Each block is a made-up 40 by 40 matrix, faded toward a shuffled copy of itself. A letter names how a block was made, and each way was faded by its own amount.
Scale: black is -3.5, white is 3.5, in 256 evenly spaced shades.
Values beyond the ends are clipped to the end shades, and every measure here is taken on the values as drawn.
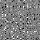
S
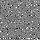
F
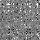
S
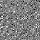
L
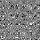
S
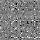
S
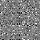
S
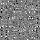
S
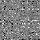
S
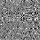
S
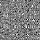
L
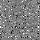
F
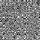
L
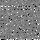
F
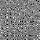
S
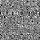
L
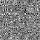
L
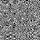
L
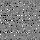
F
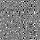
S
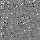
F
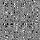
S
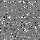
F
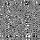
S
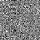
L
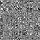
L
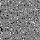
S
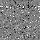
F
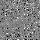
F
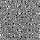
L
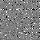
F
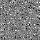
F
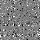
F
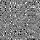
S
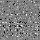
F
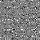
S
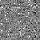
S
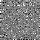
S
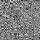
L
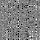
S
